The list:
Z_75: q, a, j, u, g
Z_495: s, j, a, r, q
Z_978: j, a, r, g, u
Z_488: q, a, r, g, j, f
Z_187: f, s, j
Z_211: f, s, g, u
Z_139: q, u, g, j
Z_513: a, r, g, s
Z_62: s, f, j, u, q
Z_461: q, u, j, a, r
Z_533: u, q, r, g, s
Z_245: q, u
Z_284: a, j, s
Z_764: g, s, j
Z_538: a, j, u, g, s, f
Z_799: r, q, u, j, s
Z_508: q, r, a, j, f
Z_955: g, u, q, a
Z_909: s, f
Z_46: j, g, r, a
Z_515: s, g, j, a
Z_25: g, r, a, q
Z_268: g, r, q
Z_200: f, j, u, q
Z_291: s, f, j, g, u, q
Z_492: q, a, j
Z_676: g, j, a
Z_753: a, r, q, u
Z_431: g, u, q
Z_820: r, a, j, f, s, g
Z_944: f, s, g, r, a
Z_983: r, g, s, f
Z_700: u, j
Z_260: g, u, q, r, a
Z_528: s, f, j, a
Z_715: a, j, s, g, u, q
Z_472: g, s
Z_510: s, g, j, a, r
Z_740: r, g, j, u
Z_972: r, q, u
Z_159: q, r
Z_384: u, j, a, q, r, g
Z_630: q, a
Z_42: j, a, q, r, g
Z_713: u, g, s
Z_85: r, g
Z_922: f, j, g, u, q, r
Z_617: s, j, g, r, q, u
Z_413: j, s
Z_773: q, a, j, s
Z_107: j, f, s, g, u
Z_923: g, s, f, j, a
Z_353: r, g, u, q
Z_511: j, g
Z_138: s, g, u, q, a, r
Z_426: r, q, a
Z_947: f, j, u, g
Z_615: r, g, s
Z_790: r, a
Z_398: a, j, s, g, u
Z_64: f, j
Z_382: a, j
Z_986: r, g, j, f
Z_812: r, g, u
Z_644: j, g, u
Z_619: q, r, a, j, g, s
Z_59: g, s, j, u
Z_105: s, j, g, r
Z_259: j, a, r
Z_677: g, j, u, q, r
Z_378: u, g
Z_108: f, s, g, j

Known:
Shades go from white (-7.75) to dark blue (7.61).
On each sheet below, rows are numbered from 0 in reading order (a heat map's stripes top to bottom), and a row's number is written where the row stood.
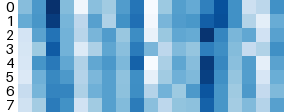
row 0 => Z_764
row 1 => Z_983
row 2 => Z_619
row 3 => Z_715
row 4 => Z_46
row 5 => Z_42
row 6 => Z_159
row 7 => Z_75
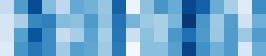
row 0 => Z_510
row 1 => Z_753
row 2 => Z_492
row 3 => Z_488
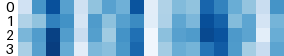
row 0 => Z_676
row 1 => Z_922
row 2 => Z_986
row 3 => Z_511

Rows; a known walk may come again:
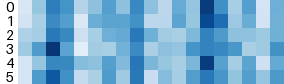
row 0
Z_384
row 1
Z_677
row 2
Z_245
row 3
Z_62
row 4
Z_753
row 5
Z_492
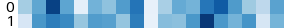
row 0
Z_511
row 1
Z_488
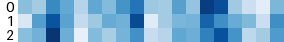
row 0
Z_812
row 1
Z_676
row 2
Z_291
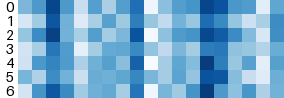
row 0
Z_986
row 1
Z_715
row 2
Z_820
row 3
Z_139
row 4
Z_46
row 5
Z_533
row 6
Z_508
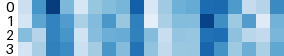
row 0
Z_515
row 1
Z_42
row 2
Z_431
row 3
Z_75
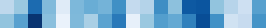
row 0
Z_617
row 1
Z_764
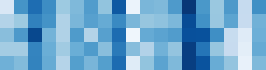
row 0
Z_259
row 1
Z_972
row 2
Z_983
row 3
Z_138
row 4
Z_85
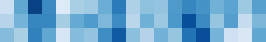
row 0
Z_200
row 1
Z_159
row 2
Z_378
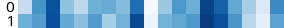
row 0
Z_510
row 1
Z_944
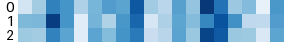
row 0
Z_978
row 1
Z_947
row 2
Z_740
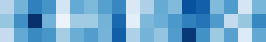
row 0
Z_922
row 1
Z_413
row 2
Z_790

